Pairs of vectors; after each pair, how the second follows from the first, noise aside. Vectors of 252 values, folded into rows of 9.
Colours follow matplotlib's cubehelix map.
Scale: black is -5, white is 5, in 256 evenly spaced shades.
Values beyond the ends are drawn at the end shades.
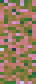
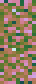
negated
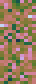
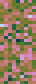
copied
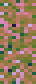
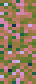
copied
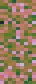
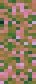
copied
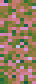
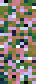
scaled up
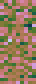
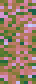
sign-scrambled
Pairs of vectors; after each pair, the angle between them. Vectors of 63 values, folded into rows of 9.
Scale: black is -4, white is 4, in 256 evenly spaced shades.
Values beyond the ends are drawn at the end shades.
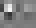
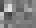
nearly parallel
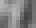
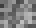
partly opposed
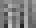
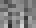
nearly opposite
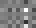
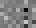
nearly opposite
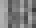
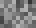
orthogonal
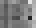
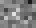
partly opposed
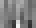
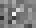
orthogonal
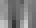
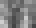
nearly parallel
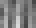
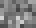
orthogonal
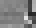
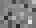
orthogonal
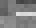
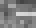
nearly parallel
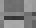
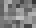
partly opposed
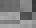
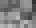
nearly parallel
